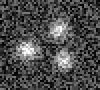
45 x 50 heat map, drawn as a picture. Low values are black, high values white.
There are three bumps. No overall slope runs across the table. Overall the values sit about 30% of the way up the scale. There is no seam. No row or column stands out.
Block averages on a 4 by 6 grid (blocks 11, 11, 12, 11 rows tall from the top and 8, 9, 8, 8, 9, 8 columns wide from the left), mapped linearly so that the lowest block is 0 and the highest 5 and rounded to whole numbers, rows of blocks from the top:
000100
011510
051320
000110
